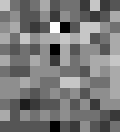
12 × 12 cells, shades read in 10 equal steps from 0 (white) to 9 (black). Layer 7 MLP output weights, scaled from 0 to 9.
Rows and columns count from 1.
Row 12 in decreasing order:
9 7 7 6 6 6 6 6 6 6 5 4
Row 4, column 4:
4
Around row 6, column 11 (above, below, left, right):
6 4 3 2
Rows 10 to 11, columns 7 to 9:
4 6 4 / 4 5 5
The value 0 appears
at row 3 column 6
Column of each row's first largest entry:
9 6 7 10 6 6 2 5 4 3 12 6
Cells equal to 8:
1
